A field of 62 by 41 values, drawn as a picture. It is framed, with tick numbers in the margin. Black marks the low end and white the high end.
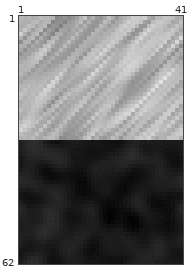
The table splits into 2 rows of 1 panel. Panel 1,1: high, slanting up to the right. Panel 2,1: very low, blotchy, faint in contrast.
